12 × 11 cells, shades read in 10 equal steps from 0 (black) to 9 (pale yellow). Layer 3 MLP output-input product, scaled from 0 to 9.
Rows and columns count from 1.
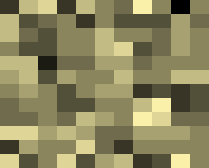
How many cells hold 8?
8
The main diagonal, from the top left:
2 3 3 5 4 5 6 7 8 6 5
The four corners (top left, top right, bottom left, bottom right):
2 5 8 5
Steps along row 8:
up same down same up same up up down up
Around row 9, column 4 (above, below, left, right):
3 7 5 7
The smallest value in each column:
2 3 1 2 2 4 2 2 3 0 3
